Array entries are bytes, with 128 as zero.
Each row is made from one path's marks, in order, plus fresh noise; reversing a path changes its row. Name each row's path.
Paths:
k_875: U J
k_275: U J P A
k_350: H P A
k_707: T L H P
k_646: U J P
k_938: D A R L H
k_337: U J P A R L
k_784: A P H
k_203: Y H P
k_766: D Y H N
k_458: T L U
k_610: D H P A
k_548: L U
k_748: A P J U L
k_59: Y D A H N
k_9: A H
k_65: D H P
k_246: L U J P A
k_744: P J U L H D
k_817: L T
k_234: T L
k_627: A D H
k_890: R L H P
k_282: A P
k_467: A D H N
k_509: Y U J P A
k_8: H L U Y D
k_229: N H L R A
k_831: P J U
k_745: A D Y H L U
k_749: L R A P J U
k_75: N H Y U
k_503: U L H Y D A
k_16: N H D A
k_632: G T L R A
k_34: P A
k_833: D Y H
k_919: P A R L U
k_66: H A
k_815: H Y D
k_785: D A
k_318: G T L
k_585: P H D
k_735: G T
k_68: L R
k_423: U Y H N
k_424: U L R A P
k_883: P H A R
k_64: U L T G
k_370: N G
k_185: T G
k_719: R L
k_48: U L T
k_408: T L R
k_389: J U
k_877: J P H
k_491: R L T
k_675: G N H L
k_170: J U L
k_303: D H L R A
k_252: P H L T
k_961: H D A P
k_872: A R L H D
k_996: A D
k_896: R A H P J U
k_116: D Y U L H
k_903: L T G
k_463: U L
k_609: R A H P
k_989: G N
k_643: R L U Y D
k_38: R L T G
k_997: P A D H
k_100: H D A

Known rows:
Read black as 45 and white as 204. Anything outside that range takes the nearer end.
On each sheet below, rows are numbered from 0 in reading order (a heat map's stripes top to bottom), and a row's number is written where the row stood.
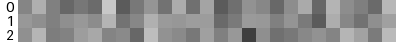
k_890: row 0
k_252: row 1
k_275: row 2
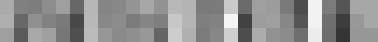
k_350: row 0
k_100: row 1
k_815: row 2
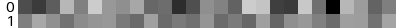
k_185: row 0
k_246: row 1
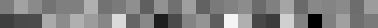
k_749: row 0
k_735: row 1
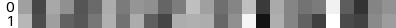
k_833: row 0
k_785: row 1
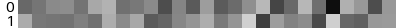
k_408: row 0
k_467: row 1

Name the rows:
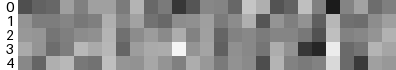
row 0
k_318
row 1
k_745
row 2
k_919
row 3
k_34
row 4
k_203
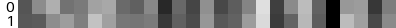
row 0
k_817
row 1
k_234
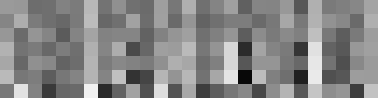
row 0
k_872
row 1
k_643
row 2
k_116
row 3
k_627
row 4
k_610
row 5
k_996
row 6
k_719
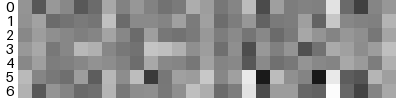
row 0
k_766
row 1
k_896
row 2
k_503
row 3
k_831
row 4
k_337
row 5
k_9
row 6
k_65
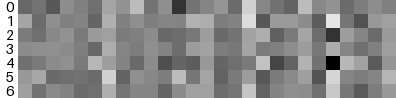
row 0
k_675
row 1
k_961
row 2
k_707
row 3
k_8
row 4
k_458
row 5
k_609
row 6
k_303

